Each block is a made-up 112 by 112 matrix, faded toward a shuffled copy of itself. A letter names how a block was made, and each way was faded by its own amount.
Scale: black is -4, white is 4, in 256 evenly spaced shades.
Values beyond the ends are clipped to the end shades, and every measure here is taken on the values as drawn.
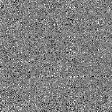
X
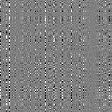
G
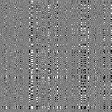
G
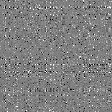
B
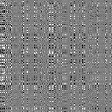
G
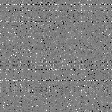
B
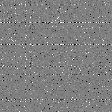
B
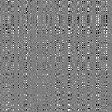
G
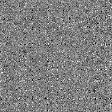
X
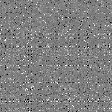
B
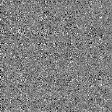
X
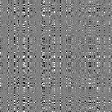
G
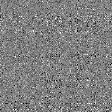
X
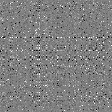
B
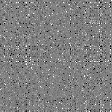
B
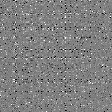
B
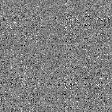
X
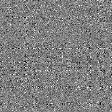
X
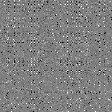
B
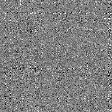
X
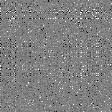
B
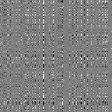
G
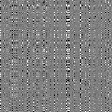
G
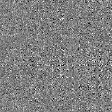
X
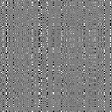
G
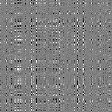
G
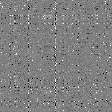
B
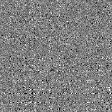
X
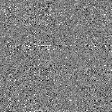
X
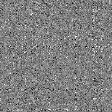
X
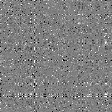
B
